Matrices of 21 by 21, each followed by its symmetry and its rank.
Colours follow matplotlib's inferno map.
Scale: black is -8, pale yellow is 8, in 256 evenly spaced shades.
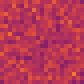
symmetric, full rank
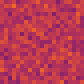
neither, full rank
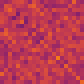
symmetric, full rank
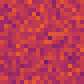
neither, full rank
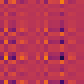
neither, rank one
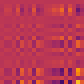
neither, rank one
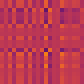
neither, rank one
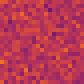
neither, full rank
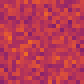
neither, full rank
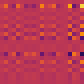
neither, rank one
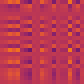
neither, rank one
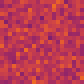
neither, full rank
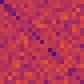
symmetric, full rank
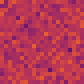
symmetric, full rank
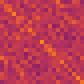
symmetric, full rank
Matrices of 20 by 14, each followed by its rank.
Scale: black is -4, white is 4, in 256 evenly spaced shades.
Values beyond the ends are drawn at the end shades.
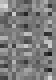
three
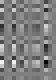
one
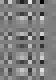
one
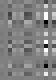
one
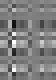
one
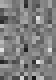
three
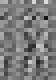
three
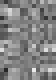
three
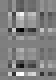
one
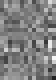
three
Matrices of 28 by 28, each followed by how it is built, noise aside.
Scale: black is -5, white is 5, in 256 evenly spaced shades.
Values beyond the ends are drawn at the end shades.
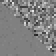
upper triangular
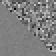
upper triangular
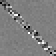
banded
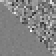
upper triangular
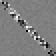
banded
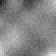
smooth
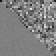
upper triangular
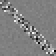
banded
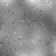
smooth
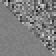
upper triangular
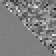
upper triangular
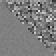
upper triangular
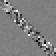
banded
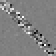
banded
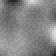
smooth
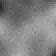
smooth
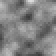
smooth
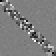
banded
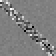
banded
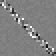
banded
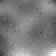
smooth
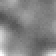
smooth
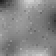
smooth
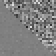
upper triangular
